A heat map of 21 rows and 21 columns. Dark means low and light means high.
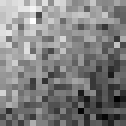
Odd rows or columns: none. Stripes: none. Ninth with the highest average: top left. Slope: up to the top left. Ninth with the lowest average: bottom right.
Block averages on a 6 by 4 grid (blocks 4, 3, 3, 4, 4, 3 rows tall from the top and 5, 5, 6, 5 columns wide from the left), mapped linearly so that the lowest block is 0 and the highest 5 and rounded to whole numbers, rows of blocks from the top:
5 4 4 3 | 4 4 3 2 | 4 3 3 2 | 3 2 2 1 | 3 2 1 0 | 1 2 1 0
